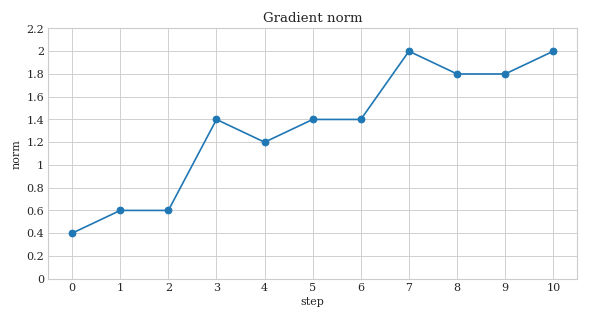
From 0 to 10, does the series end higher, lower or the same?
higher
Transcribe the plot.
Title: Gradient norm
x-axis: step, ticks 0 1 2 3 4 5 6 7 8 9 10
y-axis: norm, ticks 0 0.2 0.4 0.6 0.8 1 1.2 1.4 1.6 1.8 2 2.2
Values:
0.4 0.6 0.6 1.4 1.2 1.4 1.4 2 1.8 1.8 2
